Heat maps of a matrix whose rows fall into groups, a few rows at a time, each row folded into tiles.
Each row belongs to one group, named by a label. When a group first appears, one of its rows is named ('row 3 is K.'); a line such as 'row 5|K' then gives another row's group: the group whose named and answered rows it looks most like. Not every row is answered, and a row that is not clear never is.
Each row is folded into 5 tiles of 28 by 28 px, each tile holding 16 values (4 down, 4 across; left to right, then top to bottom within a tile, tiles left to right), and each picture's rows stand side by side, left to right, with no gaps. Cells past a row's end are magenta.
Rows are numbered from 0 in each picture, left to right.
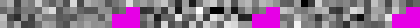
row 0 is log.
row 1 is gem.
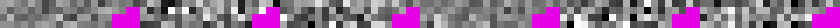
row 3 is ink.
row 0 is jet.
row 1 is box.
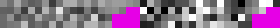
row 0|gem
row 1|box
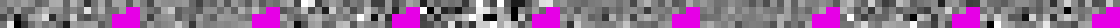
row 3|box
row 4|ink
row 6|jet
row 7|ink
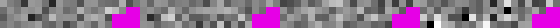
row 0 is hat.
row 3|ink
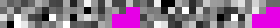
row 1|gem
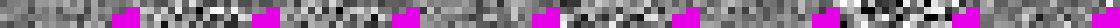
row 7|log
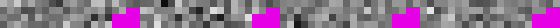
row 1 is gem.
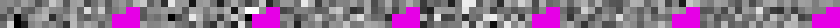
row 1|hat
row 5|gem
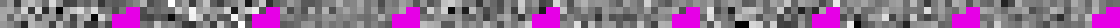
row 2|box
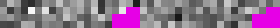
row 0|box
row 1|hat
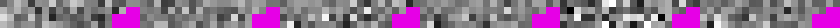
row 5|ink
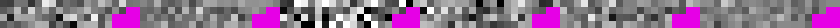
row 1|gem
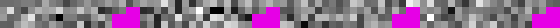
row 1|gem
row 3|jet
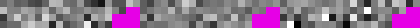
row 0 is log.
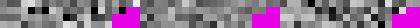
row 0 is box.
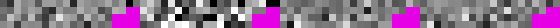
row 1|jet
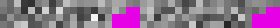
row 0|gem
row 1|jet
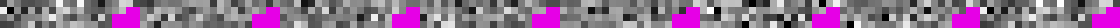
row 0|box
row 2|gem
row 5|jet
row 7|box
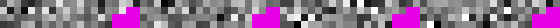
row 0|box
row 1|gem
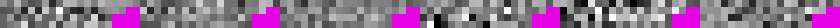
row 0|gem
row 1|box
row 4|hat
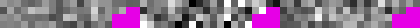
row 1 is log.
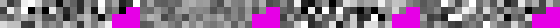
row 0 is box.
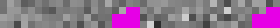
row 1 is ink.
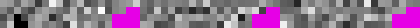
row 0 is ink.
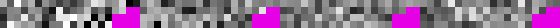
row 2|gem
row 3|hat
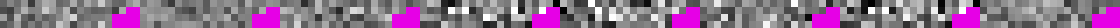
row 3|box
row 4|hat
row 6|box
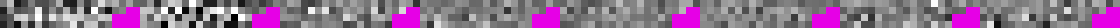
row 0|hat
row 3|ink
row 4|box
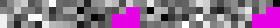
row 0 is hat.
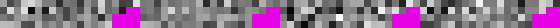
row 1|log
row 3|box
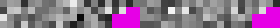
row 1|box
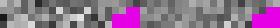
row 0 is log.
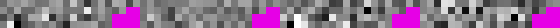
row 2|ink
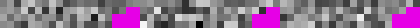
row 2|log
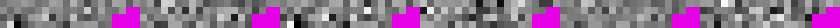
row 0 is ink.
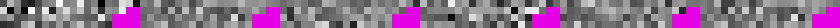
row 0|box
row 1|gem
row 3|hat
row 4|hat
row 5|gem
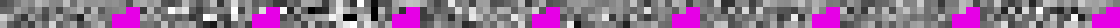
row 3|hat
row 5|gem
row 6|box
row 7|gem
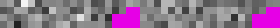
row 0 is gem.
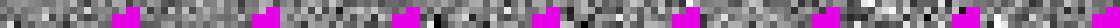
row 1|box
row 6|hat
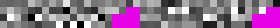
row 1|box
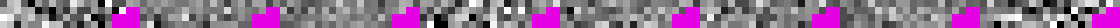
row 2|box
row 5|jet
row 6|hat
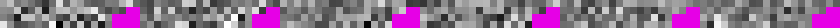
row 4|gem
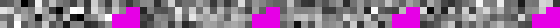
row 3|box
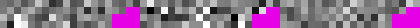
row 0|ink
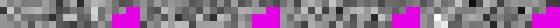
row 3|ink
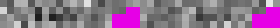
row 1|log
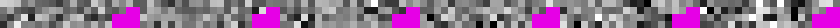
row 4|hat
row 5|box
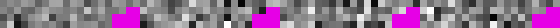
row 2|log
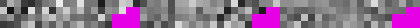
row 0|box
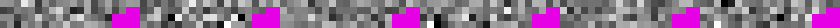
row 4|box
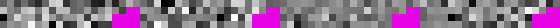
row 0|log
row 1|gem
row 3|hat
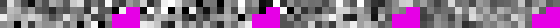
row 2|box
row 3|hat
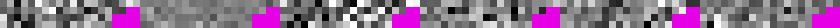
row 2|ink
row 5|ink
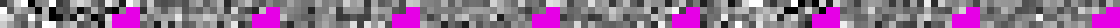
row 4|hat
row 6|log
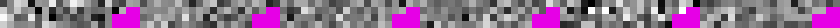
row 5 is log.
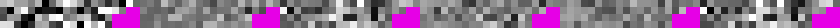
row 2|box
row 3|jet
